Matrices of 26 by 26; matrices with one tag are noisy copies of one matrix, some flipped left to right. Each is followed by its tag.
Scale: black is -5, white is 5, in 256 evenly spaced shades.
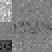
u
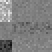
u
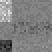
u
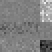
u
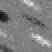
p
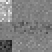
u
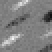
p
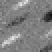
p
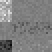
u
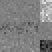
u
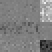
u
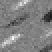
p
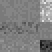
u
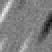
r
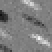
p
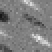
p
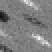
p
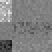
u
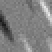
r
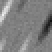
r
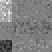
u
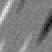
r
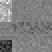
u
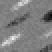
p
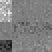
u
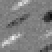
p
